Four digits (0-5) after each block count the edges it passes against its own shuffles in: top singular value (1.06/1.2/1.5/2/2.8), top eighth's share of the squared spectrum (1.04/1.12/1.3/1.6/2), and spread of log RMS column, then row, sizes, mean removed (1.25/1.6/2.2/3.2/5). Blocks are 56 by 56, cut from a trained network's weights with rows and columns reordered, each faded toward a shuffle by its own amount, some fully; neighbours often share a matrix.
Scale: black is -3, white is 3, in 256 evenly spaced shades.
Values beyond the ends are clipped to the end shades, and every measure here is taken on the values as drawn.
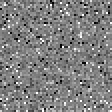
1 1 0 0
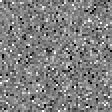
1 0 0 0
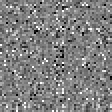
2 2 1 1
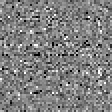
3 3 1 2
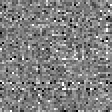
3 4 1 2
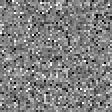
2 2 1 0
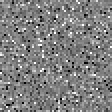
0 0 0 0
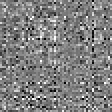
4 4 3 3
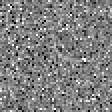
0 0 0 0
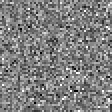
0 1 0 0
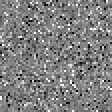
0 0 0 0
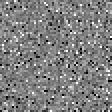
2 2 0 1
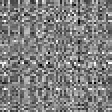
4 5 1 3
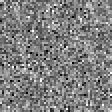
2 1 0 0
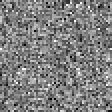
3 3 0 1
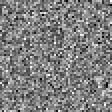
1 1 0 0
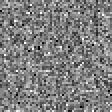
2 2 0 0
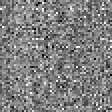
2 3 0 1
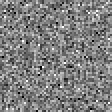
1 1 0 0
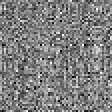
3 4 0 2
